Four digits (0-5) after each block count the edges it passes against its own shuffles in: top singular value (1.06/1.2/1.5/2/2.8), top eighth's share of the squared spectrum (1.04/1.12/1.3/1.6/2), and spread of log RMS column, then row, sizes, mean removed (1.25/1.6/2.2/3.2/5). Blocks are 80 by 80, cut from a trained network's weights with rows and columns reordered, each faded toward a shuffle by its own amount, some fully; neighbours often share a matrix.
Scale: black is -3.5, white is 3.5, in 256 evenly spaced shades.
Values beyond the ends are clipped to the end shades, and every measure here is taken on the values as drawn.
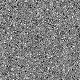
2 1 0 0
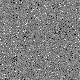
0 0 0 0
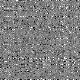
3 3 0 3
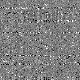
3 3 1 3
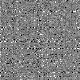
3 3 1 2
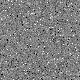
0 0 0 0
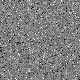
1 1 0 0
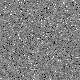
0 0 0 0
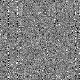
3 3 2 1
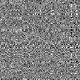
4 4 2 3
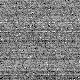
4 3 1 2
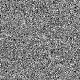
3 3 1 1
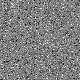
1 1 0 0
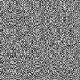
4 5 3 2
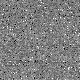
0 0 0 0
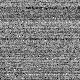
4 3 0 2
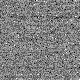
2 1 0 0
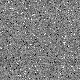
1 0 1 0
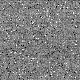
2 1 0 0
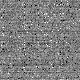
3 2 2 0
